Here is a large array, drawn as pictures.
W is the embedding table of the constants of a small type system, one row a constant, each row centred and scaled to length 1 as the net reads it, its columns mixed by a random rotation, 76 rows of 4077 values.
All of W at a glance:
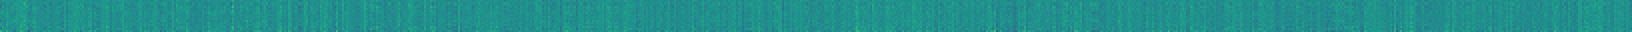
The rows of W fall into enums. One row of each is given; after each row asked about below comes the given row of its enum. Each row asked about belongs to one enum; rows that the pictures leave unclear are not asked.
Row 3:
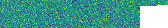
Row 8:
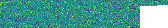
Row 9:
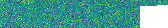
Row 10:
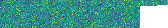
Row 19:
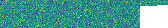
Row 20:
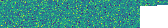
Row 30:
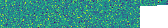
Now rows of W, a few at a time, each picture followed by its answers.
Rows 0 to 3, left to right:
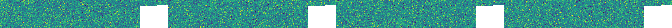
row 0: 9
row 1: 10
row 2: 20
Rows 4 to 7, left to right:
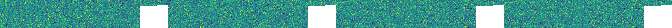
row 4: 30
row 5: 10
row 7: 8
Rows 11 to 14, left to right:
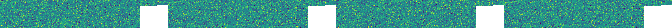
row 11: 20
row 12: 8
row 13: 10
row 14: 8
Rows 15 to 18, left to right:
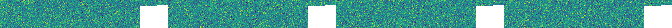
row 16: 10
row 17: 20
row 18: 19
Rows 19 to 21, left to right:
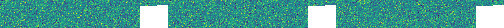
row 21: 9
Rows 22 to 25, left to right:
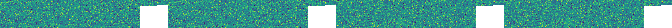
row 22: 8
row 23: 8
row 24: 20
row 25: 20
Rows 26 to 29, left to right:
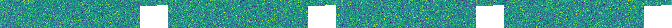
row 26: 9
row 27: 3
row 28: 30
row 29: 10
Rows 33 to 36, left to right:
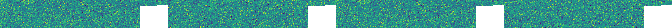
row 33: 9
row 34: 10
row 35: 9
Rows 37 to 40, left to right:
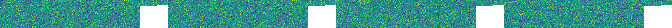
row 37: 10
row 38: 10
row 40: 8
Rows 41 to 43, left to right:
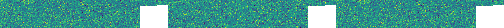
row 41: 9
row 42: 8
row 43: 9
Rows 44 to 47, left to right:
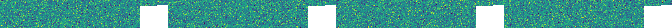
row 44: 20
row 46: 10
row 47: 30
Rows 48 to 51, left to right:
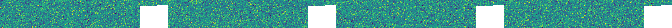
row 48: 10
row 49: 9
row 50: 8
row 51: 19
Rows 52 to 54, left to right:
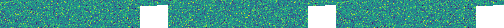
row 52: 8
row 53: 19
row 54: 8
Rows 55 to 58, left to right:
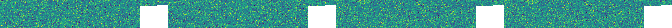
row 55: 20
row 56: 8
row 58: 9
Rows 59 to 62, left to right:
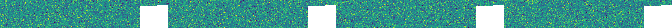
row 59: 30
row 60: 3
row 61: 8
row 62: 9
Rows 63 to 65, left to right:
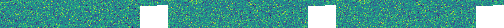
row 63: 8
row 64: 9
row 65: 9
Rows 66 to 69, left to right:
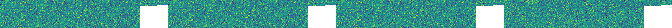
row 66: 19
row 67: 19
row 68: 19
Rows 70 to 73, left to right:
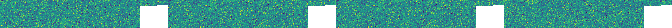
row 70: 20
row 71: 10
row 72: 10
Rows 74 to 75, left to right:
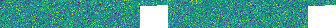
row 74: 10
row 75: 9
